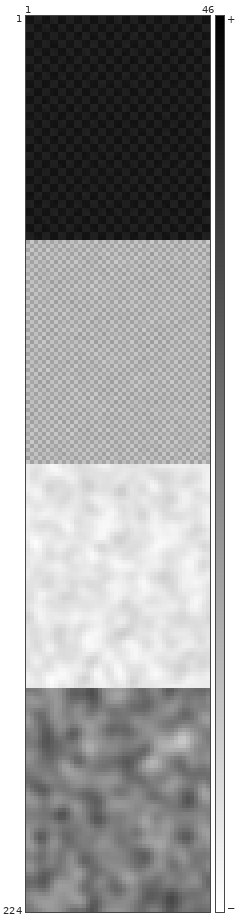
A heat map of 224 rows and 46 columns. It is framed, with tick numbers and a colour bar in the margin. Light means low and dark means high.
The table splits into 4 rows of 1 panel. Panel 1,1: very high, checkered, faint in contrast. Panel 2,1: low, checkered. Panel 3,1: very low, blotchy, faint in contrast. Panel 4,1: middling, blotchy.
